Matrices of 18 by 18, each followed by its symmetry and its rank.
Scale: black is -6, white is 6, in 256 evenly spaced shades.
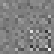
symmetric, rank three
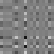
neither, rank one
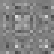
symmetric, rank three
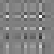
neither, rank one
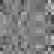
neither, rank three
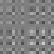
symmetric, rank one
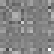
symmetric, rank three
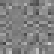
neither, rank three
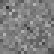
symmetric, full rank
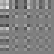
symmetric, rank one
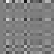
neither, rank one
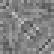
symmetric, full rank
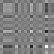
symmetric, rank one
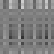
neither, rank one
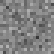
symmetric, full rank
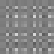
symmetric, rank one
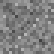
symmetric, full rank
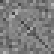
symmetric, full rank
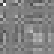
symmetric, rank three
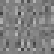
neither, rank three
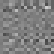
neither, rank three
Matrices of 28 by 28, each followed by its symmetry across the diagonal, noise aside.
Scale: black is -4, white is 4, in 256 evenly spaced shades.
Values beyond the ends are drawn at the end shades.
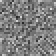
symmetric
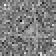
symmetric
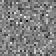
neither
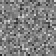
antisymmetric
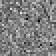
neither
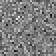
symmetric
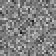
symmetric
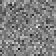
neither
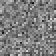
symmetric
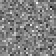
neither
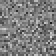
neither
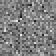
antisymmetric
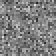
antisymmetric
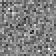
symmetric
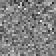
neither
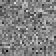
neither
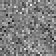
antisymmetric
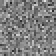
neither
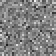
symmetric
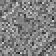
symmetric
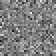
antisymmetric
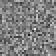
antisymmetric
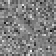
antisymmetric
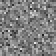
antisymmetric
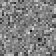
symmetric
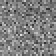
antisymmetric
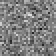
neither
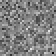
symmetric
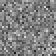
neither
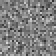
antisymmetric
